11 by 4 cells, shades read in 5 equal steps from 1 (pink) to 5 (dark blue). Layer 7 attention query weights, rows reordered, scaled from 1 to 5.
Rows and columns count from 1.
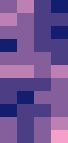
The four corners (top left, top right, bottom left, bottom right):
3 5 3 1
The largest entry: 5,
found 5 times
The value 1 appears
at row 11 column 4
